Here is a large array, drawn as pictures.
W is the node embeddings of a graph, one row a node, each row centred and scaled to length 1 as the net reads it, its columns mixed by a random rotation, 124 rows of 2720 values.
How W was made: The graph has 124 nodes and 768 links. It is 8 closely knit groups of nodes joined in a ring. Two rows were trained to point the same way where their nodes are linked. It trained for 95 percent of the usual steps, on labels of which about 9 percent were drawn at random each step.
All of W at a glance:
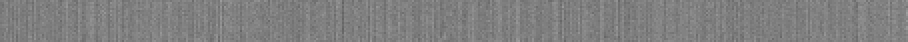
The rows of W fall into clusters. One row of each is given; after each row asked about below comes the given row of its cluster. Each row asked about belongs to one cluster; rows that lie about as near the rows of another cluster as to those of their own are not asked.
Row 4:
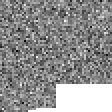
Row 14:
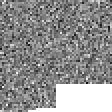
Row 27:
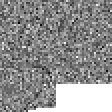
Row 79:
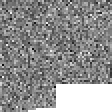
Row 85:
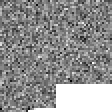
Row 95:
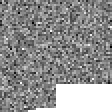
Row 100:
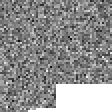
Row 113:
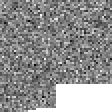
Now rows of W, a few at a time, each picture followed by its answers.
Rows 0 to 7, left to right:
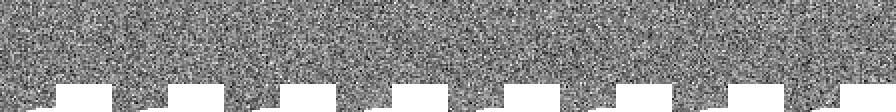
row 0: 95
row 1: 95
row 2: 95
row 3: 79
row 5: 4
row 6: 79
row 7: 100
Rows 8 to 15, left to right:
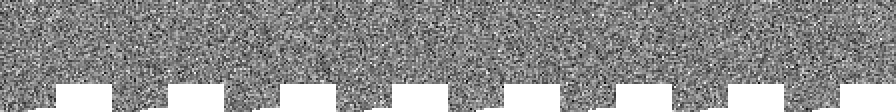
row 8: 14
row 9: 27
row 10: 100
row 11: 14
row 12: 79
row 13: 100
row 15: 79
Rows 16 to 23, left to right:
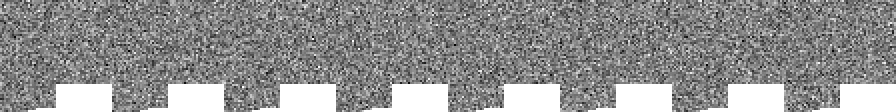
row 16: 113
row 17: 4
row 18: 113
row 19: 95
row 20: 113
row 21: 14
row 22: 113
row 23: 14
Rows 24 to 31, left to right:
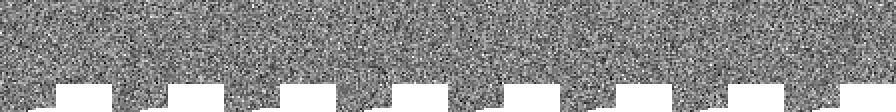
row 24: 85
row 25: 100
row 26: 113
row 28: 95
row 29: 95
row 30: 14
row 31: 27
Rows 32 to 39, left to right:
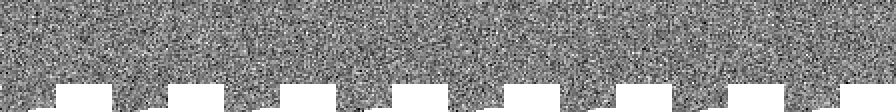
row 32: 85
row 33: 14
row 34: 14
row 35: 79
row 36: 14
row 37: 100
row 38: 95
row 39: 79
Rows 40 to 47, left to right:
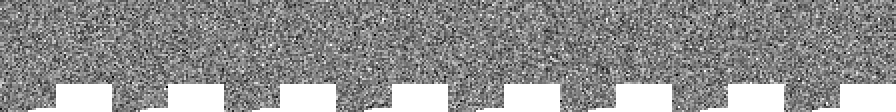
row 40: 85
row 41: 79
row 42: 14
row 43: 27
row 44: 100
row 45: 27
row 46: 27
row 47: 85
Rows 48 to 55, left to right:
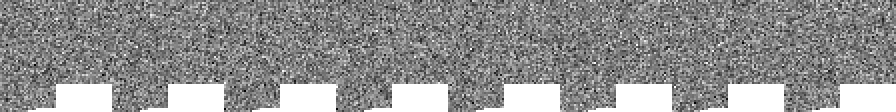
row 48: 113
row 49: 100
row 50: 85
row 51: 85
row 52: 95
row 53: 14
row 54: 14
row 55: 113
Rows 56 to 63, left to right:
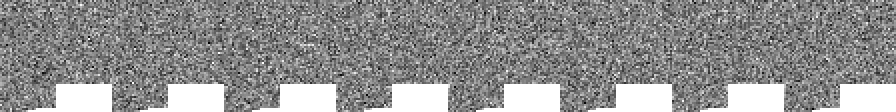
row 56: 113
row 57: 95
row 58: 95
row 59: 27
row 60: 85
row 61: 95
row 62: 27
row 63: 85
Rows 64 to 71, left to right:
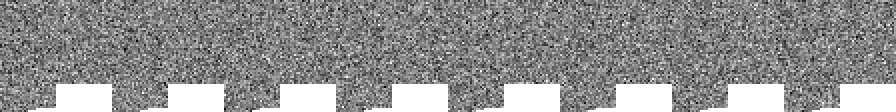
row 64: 4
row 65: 4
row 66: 85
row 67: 100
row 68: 27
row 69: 95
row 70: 95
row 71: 14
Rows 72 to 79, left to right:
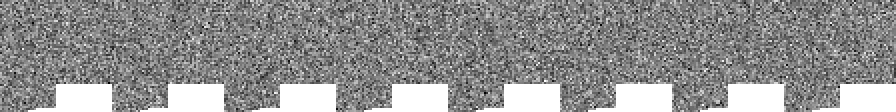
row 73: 14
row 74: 113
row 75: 85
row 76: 100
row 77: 27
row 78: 27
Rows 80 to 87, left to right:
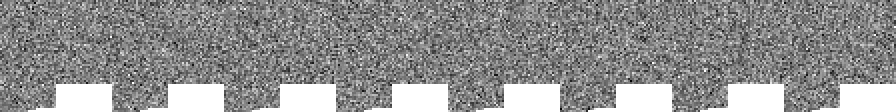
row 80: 95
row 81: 79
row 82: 95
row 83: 4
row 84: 14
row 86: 27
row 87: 95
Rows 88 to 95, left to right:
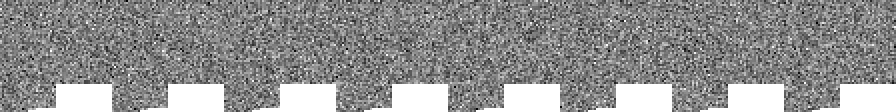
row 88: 79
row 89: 79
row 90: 27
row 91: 79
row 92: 85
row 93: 14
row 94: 4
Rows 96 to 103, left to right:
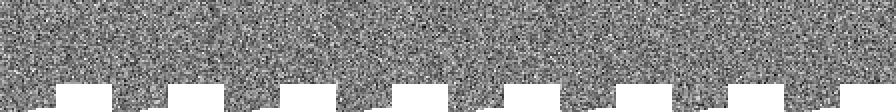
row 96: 27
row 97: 100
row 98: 95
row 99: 85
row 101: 113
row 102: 113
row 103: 113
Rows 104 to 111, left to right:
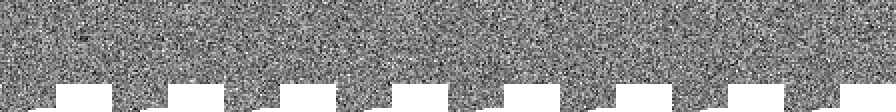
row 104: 85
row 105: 79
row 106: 4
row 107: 4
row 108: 113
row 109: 95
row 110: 113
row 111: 85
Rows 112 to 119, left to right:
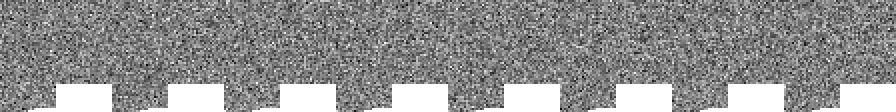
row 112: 79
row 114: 14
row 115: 14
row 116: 113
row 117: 85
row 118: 4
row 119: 85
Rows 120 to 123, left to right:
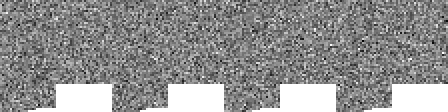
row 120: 113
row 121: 85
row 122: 14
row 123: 95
